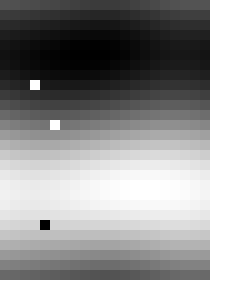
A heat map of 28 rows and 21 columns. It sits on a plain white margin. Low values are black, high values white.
Ninth with the highest average: bottom right. Average level on the scale: 50%. Lone odd cells: 3, 2 higher and 1 lower than their neighbours. Ninth with the lowest average: top middle.
